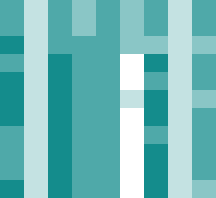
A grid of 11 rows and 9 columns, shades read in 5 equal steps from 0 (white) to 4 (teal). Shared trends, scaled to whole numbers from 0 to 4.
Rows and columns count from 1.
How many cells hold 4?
19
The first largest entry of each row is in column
1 1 1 3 1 1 1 3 3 3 1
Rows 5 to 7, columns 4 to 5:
3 3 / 3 3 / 3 3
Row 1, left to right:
3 1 3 2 3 2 3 1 3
